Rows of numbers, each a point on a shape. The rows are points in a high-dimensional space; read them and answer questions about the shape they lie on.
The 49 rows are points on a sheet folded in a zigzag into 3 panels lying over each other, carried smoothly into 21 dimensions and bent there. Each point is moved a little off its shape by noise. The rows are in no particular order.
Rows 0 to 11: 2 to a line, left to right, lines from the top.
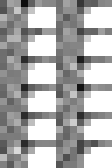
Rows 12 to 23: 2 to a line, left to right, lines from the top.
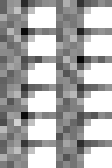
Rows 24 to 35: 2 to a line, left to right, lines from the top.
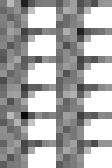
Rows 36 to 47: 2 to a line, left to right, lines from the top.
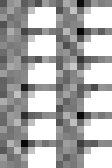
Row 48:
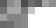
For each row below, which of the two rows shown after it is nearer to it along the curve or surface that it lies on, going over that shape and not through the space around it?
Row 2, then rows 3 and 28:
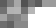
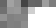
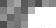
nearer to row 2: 28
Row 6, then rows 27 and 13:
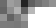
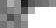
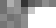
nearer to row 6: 27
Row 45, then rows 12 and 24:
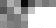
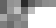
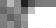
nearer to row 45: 24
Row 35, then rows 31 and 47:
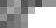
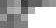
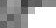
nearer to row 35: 31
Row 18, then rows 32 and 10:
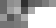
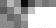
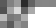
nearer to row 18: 10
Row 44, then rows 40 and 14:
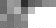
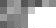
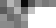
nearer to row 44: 40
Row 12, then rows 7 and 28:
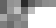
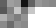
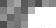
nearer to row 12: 7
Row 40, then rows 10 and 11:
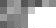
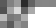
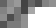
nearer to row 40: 11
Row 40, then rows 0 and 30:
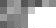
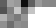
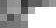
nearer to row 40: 30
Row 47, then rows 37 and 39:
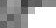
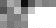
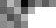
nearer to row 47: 39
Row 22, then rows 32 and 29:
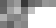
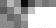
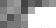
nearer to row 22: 32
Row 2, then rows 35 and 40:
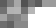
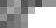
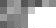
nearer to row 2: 35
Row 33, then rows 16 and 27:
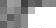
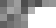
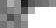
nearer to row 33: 27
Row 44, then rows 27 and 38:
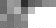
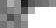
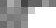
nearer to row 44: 27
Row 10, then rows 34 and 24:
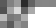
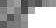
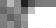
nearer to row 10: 34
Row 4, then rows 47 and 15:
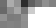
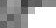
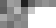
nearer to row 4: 15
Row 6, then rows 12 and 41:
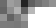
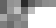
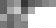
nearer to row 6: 12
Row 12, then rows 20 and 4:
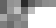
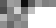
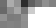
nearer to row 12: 20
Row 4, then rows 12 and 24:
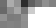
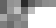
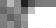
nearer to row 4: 24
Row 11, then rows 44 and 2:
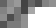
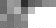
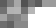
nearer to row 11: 2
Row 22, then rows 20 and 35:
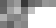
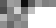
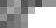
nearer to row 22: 20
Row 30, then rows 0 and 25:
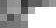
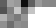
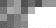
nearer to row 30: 25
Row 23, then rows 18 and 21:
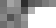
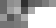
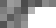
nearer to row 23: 21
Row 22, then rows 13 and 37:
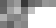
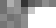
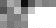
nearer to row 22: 37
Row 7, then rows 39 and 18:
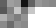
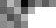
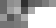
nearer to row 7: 39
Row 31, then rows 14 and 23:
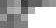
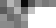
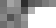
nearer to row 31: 23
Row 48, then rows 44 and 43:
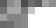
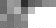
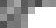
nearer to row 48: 44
